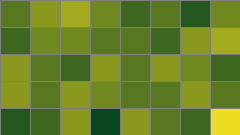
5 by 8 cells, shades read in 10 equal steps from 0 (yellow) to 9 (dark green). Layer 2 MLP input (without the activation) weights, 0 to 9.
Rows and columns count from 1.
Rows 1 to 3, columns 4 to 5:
5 7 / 6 6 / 4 6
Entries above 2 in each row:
8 8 8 8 7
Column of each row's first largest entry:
7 1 3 2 4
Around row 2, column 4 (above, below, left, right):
5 4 5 6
